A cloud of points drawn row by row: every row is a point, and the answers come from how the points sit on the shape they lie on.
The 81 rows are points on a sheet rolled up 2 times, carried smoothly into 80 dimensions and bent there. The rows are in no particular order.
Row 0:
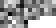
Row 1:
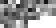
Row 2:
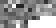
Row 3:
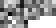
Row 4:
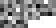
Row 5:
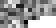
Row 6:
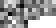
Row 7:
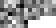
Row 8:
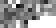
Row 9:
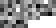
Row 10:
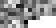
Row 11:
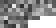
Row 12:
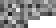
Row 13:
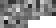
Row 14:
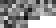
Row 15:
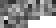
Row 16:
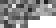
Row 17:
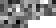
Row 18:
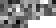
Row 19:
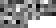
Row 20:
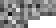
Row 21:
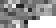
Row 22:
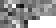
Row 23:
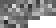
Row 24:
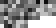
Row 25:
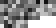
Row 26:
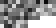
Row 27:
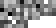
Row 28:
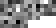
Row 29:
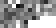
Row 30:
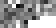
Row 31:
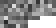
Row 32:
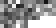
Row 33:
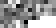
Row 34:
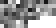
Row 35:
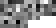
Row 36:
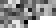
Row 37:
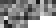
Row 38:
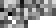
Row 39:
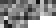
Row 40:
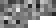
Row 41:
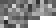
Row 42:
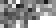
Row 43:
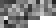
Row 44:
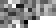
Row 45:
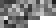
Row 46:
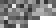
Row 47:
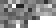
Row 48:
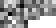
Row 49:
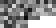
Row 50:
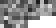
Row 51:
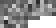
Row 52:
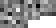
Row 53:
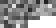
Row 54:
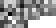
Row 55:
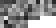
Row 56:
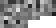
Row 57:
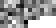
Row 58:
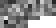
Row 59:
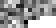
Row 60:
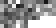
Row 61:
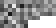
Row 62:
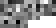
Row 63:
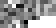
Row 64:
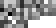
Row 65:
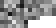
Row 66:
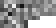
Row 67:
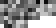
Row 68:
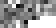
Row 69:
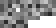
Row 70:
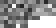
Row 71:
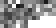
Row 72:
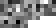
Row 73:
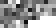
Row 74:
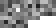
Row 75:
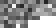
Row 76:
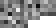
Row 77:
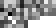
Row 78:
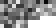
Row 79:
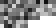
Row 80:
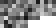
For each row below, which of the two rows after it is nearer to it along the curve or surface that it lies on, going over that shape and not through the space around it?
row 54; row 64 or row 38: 64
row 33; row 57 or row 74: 57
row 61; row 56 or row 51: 56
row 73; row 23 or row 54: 54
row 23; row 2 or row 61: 2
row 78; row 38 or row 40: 40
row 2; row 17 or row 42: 42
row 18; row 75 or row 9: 9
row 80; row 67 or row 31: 67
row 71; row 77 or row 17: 77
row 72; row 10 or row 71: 10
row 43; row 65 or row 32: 32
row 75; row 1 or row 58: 58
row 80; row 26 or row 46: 26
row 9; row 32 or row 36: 36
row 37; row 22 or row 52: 52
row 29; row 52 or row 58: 58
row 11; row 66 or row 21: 21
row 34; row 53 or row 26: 26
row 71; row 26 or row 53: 26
